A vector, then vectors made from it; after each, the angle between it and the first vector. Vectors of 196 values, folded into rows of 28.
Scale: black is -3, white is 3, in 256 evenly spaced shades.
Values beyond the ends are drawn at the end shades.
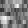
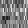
partly opposed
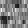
nearly opposite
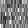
partly opposed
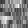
nearly parallel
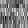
partly opposed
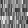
partly aligned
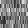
partly opposed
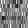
partly opposed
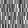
orthogonal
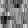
nearly opposite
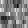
nearly opposite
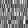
orthogonal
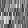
partly aligned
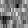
nearly opposite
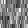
partly opposed
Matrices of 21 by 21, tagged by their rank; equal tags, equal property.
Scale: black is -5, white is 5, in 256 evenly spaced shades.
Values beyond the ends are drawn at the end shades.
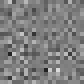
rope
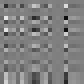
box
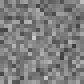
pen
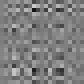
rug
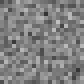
pen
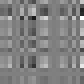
box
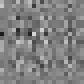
rope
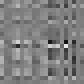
rug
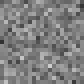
pen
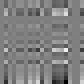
box
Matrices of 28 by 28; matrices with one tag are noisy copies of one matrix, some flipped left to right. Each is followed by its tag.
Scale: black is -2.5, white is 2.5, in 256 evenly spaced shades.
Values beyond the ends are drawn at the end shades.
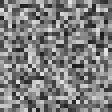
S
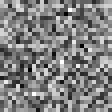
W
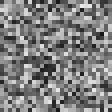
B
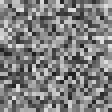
W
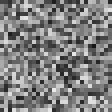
B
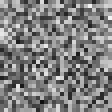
W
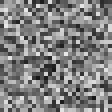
B
